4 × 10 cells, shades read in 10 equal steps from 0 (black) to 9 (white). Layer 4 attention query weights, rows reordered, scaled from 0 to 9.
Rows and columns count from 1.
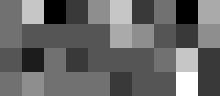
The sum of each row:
37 37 32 40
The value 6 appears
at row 1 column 10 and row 2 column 6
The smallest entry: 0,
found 2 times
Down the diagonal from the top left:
4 3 4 4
